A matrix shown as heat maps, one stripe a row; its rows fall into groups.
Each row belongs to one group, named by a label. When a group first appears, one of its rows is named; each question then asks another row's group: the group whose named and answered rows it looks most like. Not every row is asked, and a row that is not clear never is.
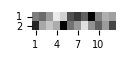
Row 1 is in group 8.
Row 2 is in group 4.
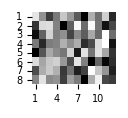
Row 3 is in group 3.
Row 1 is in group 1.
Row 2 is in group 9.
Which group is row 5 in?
4
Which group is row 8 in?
9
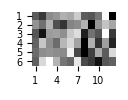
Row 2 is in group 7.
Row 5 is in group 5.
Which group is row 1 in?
3
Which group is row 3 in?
3
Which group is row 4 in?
1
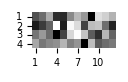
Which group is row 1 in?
7
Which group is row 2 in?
9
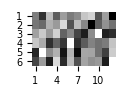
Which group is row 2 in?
8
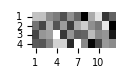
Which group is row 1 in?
9
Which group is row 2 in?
3
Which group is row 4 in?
8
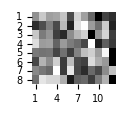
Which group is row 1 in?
8
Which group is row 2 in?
3
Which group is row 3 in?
7
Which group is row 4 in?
1
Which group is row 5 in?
3
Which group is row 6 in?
9
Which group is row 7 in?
5
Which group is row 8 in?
8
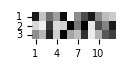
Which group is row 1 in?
5
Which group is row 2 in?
1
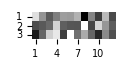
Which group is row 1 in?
1
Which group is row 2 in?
4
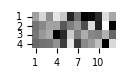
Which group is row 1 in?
8
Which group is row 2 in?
3
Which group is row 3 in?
7
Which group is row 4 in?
5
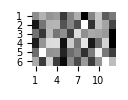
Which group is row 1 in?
9
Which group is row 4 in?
4
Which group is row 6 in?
7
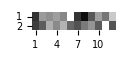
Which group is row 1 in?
5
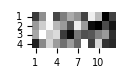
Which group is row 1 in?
9
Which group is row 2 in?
8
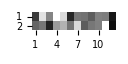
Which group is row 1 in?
8
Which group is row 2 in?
3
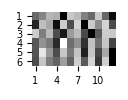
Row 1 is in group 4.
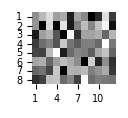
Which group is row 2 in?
3
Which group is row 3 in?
5
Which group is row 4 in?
3
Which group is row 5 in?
4
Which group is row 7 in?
4
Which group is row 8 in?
4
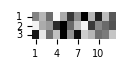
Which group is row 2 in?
7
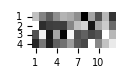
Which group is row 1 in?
1
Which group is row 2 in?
7
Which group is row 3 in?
5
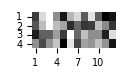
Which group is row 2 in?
8
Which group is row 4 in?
4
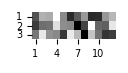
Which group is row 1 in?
8
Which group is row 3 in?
9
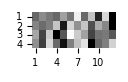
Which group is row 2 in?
4
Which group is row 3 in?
7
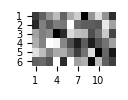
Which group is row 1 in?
9
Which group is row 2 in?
5
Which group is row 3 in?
7
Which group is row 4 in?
8
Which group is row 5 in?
1
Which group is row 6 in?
4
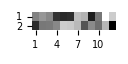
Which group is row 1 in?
7
